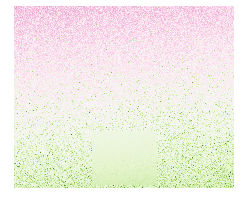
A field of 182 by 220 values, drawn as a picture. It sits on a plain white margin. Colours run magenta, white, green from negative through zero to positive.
Odd patch: calmer, in the bottom middle. Slope: up to the bottom. Calmest part: bottom middle.
